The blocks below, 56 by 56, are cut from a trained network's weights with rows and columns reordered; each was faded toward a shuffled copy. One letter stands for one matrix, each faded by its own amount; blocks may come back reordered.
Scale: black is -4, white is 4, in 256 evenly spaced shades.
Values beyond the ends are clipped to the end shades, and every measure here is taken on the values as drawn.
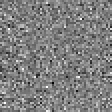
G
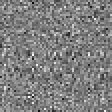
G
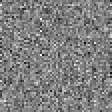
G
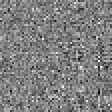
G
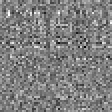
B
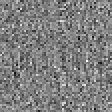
G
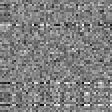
B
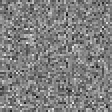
G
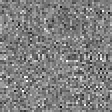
G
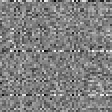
B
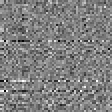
B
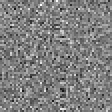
G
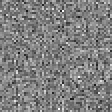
G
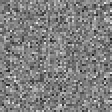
G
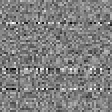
B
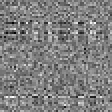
B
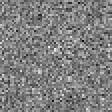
G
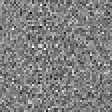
G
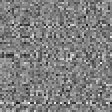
B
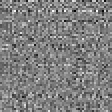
B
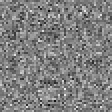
G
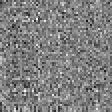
G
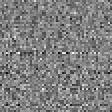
B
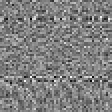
B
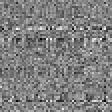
B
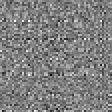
B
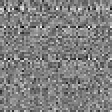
B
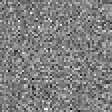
G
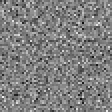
G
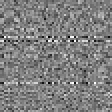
B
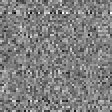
B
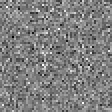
G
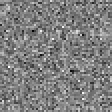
G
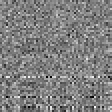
B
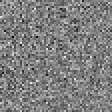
G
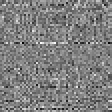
B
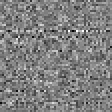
B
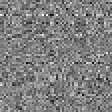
B
